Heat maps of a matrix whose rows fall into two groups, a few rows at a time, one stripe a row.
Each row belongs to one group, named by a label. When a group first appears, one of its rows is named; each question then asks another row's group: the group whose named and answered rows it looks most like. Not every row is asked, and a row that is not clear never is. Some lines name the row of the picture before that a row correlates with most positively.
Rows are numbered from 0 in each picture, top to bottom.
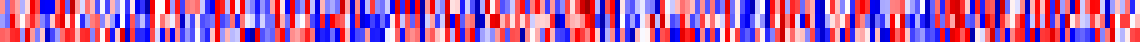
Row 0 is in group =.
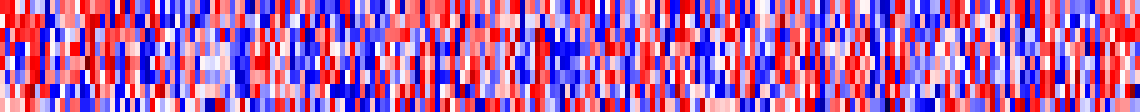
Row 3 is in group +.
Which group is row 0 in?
=
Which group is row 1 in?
=
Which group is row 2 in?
+
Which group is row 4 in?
+
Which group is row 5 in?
+
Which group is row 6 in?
+
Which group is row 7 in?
=
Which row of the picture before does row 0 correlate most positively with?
2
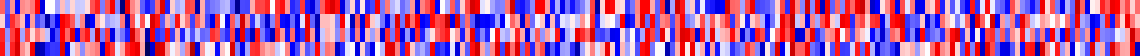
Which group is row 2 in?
=
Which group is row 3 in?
+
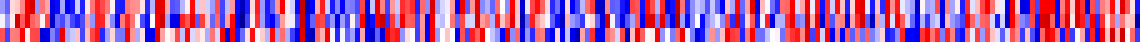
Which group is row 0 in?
+
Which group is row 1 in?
+
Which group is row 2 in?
+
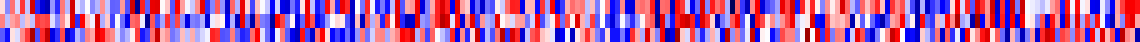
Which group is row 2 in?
+
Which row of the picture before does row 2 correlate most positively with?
0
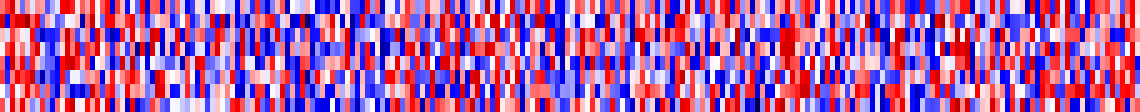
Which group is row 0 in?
=
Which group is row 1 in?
+
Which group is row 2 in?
=
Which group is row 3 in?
=
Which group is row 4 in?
=
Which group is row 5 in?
+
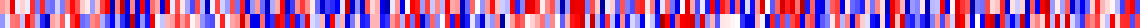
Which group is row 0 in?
=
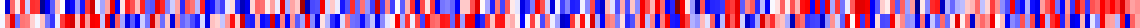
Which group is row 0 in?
+
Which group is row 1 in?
=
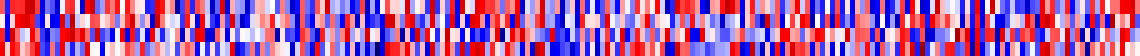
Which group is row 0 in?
+
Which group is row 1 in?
+
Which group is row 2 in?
=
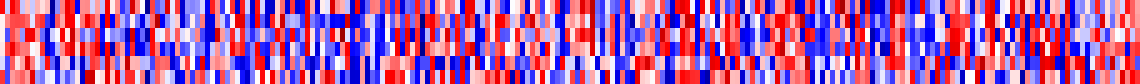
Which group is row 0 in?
=
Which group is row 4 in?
+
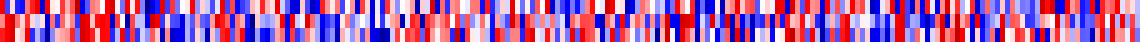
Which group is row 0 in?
+
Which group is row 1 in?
=
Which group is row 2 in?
=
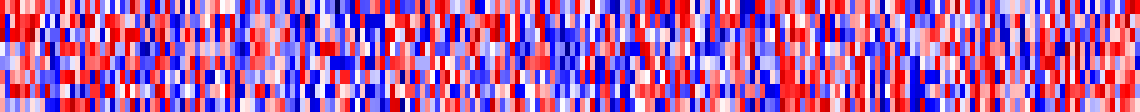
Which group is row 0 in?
=
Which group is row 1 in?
+
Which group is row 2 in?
+
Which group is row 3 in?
+
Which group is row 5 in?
=
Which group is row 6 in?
+
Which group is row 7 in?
=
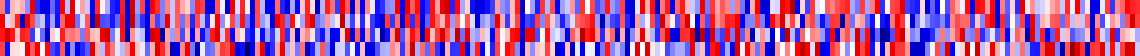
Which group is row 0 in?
=
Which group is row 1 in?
=
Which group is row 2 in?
=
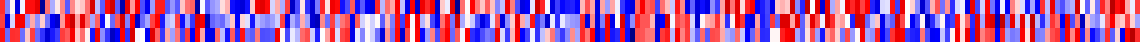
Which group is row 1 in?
=
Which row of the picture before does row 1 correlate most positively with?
0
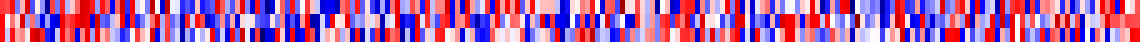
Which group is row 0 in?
=
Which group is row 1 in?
=
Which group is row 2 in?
=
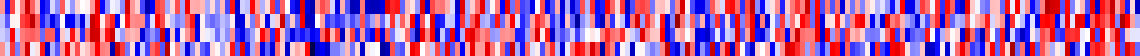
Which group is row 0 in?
+
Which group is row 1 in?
+
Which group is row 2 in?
+
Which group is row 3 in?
=
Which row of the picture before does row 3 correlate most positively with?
0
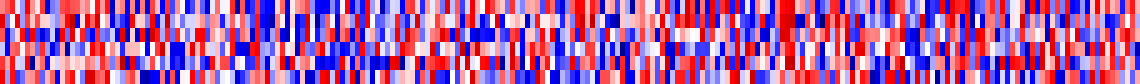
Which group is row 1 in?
=
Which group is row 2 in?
=
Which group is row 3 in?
+
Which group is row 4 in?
=
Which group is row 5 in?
+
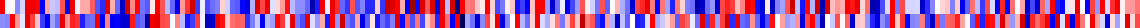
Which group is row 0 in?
+
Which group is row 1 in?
=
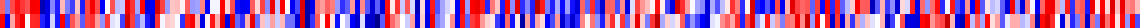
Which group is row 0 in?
+
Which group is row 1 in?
+
